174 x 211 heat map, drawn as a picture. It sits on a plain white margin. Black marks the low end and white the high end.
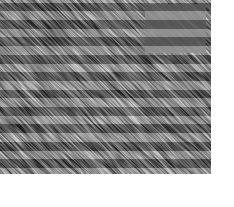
The top right is the smoothest part. Horizontal stripes repeat 10 times down the table. There is no overall slope. An odd patch, calmer than its surroundings, sits in the top right.
